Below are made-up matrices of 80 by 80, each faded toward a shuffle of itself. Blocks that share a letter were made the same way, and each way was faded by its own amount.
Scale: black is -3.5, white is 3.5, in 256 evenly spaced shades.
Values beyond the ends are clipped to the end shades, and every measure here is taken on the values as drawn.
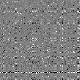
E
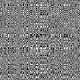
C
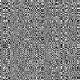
C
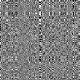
C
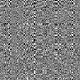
C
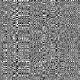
C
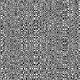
C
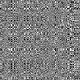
C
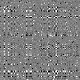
E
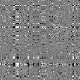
E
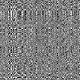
C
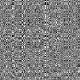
C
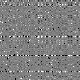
E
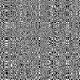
C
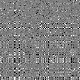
E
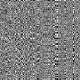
C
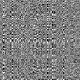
C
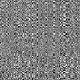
C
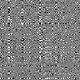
E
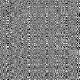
C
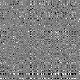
E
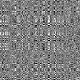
C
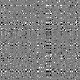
E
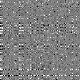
E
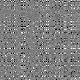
E
